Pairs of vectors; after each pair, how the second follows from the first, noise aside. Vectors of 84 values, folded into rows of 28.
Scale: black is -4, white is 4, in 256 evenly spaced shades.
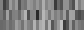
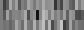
copied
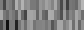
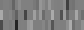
partly zeroed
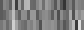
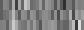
copied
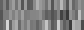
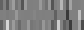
partly zeroed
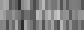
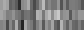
copied
